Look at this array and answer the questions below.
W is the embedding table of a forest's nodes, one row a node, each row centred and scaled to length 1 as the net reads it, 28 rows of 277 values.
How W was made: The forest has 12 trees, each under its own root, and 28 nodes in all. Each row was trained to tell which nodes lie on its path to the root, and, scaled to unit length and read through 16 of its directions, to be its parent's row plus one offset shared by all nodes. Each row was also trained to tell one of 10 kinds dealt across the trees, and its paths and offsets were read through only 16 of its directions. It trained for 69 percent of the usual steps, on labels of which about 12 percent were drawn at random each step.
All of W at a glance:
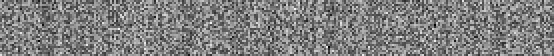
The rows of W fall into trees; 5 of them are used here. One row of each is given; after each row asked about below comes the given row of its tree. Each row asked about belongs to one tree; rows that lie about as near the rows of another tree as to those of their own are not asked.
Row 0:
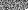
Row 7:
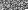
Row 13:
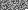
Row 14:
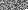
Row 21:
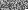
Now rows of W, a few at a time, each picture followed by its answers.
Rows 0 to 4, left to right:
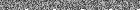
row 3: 0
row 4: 0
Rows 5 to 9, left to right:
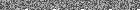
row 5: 13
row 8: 7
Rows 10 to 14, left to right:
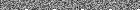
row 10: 21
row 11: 13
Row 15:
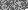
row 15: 0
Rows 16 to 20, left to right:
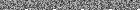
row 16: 7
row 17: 21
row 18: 0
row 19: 7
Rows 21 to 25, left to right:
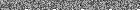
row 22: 7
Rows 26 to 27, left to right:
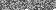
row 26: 14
